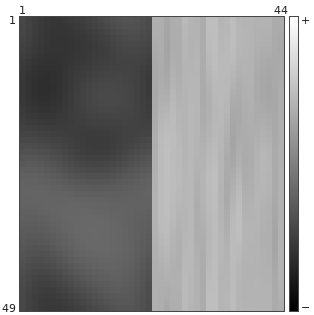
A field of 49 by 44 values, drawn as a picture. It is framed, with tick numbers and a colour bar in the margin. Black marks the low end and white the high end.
The table splits into one row of 2 panels. Panel 1,1: low, smooth. Panel 1,2: high, streaked downward, faint in contrast.
